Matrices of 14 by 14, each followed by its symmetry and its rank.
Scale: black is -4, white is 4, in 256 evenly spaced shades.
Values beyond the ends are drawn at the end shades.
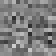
neither, rank three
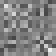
symmetric, rank three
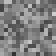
antisymmetric, full rank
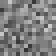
antisymmetric, full rank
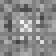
symmetric, rank three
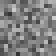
antisymmetric, full rank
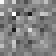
symmetric, rank three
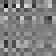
neither, rank two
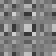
symmetric, rank one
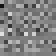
neither, rank three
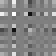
symmetric, rank one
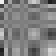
symmetric, rank one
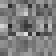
neither, rank two
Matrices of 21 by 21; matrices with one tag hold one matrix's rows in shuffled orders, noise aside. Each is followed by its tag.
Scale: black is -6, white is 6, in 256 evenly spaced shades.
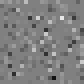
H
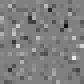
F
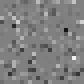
F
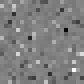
F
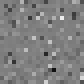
H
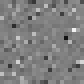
F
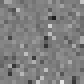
H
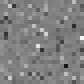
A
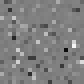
F
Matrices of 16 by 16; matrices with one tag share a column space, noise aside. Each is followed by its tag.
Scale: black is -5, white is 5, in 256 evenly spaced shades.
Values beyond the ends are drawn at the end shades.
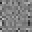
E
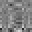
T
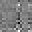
T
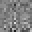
T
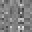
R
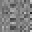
R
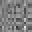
R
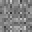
R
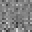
T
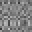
E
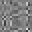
E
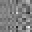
R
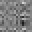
E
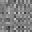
R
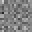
R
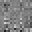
T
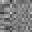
R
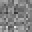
R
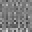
T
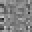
R
